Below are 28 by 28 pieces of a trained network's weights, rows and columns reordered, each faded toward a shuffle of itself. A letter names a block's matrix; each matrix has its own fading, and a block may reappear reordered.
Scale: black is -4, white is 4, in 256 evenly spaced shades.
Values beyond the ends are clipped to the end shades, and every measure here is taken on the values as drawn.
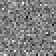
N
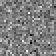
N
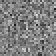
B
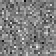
N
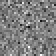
N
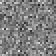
B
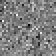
N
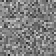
B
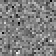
N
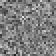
B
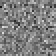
B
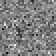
N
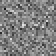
B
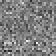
B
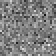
B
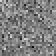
B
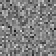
N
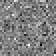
N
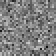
B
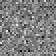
N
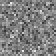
B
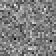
N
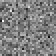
N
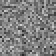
B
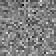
B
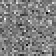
N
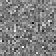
N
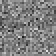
B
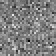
N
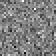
N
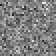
N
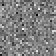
N
